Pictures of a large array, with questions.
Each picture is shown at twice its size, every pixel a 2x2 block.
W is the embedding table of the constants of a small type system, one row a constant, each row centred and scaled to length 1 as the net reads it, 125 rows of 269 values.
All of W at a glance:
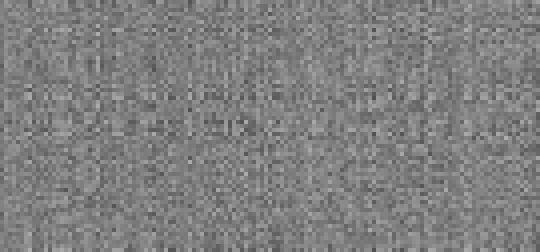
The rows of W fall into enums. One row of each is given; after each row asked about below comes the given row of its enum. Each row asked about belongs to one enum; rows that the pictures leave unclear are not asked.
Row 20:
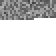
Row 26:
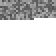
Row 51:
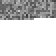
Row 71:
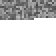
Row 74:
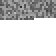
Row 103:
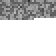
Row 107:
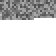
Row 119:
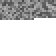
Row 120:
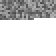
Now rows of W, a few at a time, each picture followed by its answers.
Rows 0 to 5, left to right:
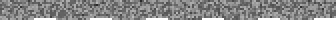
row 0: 103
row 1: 107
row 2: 103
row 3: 74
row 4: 71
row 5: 103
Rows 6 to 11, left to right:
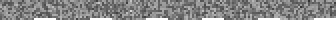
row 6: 119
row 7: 74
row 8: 51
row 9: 71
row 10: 120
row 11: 103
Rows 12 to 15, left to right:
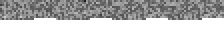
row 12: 74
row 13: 20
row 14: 26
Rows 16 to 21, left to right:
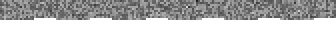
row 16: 74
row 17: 107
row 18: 71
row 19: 103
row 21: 51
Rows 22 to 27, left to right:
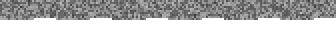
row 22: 103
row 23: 107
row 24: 120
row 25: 107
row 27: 107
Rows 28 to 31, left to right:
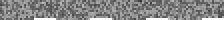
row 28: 74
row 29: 107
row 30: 20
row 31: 103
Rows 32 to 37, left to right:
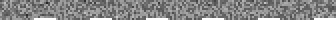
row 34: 74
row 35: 20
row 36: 20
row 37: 26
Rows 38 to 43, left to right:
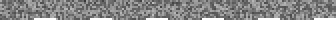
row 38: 120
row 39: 20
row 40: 20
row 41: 119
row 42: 120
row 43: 26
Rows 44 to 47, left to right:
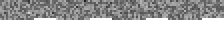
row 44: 20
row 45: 103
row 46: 120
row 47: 26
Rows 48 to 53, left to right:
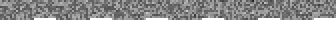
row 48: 26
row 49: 26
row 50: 107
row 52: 20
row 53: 107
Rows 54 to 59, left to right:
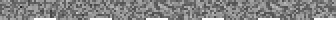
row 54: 103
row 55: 107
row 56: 119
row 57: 71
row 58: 119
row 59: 26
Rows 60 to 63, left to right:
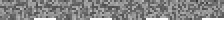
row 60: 71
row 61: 71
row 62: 26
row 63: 20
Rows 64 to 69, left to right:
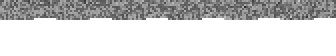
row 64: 20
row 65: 20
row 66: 26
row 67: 26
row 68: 103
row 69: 51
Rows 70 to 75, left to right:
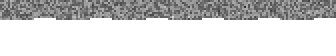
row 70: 107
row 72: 119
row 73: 74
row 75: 20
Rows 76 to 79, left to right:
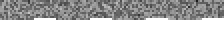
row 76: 20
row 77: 119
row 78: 107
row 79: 103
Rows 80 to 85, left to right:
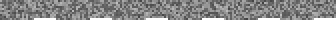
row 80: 120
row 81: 26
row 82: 107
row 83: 119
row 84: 20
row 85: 107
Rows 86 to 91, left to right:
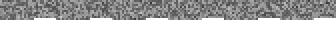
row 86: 71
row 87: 74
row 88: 20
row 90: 119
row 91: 107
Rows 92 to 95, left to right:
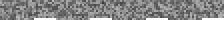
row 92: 71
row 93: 107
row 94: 119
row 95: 120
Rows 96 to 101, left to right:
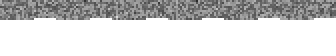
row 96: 71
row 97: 103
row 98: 74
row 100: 26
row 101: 103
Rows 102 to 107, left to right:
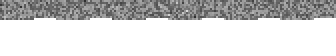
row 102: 74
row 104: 119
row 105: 51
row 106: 20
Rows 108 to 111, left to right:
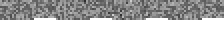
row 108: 26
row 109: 20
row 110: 51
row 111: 26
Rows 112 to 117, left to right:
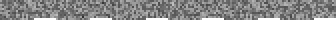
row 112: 120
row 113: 107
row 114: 74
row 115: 107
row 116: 120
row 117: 26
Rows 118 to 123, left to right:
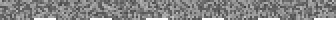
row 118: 26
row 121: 74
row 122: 74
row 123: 71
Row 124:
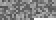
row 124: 26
